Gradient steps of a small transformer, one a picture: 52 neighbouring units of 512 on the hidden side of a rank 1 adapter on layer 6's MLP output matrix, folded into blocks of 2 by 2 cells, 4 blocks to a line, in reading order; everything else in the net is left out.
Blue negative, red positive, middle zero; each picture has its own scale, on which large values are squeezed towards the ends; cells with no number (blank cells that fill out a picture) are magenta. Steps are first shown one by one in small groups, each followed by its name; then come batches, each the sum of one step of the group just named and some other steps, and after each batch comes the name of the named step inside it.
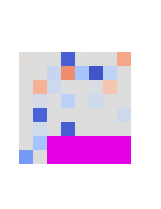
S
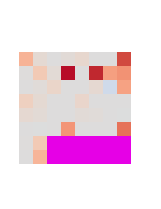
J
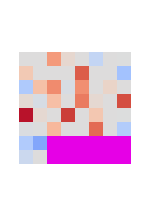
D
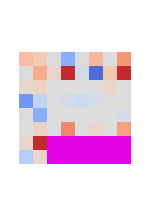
S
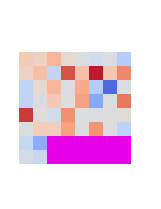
D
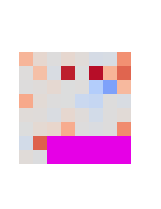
J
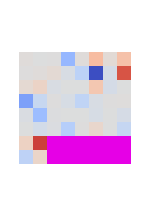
S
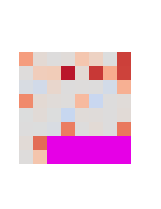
J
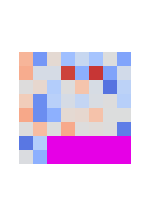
S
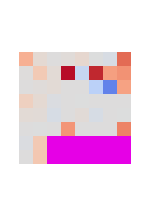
J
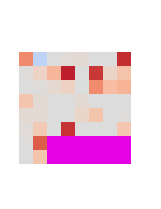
J
